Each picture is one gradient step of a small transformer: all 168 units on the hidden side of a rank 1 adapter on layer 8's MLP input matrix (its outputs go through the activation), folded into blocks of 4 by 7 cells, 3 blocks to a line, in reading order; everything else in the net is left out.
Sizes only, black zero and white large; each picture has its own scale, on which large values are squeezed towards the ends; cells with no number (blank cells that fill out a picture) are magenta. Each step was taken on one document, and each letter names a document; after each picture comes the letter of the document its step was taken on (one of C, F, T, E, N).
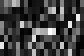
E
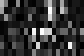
E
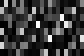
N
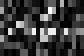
E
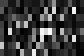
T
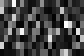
N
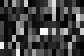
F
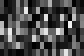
N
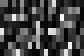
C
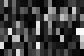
C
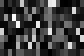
C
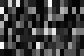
E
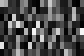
C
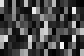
F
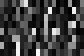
F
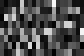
C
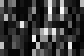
E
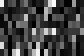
F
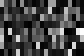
C
